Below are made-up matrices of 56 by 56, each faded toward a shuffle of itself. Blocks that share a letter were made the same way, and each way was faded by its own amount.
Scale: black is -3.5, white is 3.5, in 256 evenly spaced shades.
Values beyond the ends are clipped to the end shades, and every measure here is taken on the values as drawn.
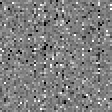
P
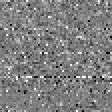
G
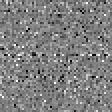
G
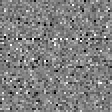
G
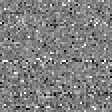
G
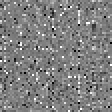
P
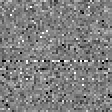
G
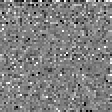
G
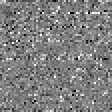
G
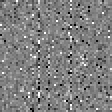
P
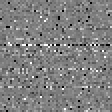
G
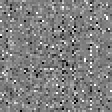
P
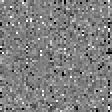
P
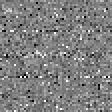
G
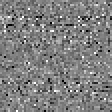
G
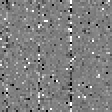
P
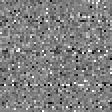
G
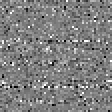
G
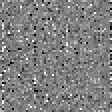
P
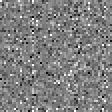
P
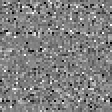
G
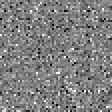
G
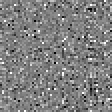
P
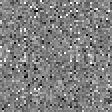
P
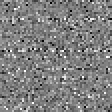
G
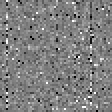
P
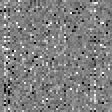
P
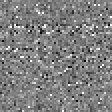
G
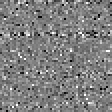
G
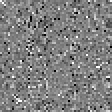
P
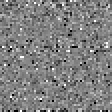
G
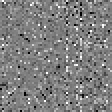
P
